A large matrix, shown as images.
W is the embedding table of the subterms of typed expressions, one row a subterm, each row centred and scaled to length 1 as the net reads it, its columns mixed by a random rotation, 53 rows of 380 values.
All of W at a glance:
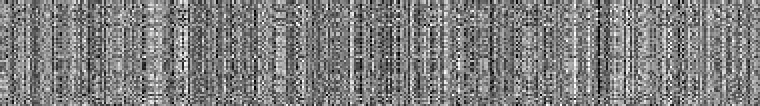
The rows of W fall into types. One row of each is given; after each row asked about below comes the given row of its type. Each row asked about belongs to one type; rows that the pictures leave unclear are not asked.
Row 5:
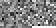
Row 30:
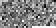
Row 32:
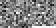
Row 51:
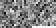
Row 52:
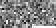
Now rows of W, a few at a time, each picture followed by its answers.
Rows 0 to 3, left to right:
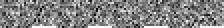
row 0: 51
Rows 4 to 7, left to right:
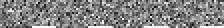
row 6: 51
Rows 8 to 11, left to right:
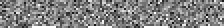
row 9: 5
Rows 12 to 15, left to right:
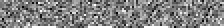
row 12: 52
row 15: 51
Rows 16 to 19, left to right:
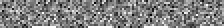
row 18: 51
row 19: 32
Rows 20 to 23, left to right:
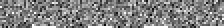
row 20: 32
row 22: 51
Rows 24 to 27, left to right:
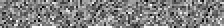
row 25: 51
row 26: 32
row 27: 51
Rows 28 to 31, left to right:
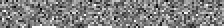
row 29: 32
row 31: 32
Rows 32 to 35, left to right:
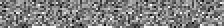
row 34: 32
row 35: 32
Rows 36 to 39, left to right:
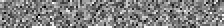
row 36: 30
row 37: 51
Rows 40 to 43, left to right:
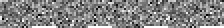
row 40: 30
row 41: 51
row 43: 30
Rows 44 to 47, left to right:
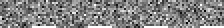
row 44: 32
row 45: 32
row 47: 30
